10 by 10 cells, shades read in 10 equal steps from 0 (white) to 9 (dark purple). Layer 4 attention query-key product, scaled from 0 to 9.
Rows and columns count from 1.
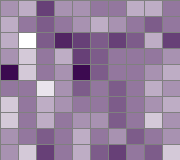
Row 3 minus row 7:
1 -5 3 4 2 1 1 1 -1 4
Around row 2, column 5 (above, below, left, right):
4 7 5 3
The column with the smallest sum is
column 2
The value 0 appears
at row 3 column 2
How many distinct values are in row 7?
5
